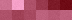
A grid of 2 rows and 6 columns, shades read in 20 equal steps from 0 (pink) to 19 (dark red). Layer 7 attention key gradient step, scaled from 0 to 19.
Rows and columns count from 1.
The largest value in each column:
10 12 11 13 17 19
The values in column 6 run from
8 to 19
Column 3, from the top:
10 11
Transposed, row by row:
6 10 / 0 12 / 10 11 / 13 8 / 17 9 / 19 8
